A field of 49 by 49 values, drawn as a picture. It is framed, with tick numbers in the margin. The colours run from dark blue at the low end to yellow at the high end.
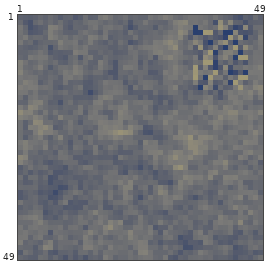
Stripes: none. Roughest part: top right. Slope: none. Odd patch: rougher, in the top right. Ninth with the highest average: middle right. Mirror symmetry: none.
